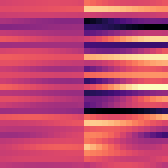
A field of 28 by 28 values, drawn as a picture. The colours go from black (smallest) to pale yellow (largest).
Streaks run across, left to right. There is no overall slope. The left part is calmer, up to a seam about 50% of the way across. The bottom left is the smoothest part.
